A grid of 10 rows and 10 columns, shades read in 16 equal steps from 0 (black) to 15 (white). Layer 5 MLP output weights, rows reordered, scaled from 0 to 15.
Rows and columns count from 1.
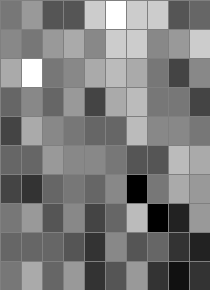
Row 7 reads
4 3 6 7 6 8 0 7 10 9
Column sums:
65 83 67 76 64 88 86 63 60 70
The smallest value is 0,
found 2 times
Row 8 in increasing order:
0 2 4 5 6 7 8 9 9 11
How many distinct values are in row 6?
7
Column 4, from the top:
5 10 8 9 7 8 7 8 5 9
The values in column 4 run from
5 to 10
